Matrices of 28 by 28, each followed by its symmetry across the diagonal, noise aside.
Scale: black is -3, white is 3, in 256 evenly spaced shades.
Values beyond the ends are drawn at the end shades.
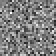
antisymmetric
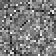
symmetric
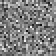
antisymmetric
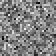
symmetric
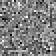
antisymmetric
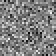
neither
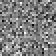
antisymmetric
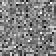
neither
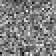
neither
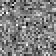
antisymmetric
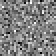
neither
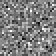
symmetric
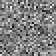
neither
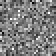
symmetric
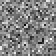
symmetric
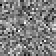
antisymmetric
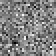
neither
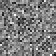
symmetric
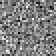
antisymmetric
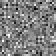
antisymmetric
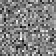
neither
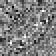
symmetric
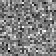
neither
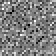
symmetric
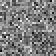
symmetric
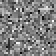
antisymmetric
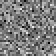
symmetric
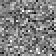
neither
